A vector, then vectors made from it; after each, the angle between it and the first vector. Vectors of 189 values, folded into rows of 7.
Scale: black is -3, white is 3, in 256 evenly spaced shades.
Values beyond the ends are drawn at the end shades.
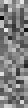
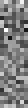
nearly parallel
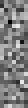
orthogonal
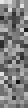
partly aligned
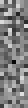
partly aligned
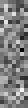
partly opposed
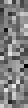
orthogonal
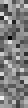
partly aligned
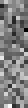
partly aligned
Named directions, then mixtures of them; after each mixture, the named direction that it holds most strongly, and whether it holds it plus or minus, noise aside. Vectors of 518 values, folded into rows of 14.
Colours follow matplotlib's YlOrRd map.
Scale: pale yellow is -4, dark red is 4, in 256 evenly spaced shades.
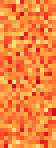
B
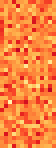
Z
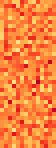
Z, minus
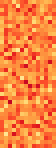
Z, minus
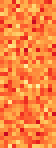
Z, plus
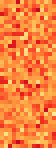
B, minus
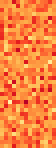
Z, plus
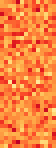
B, minus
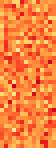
B, plus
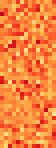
B, minus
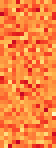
B, minus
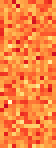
Z, plus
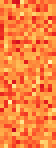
B, minus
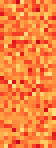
B, minus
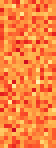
B, minus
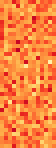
Z, plus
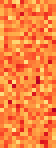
B, plus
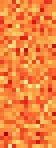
Z, plus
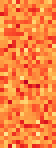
Z, minus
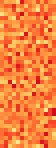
B, plus
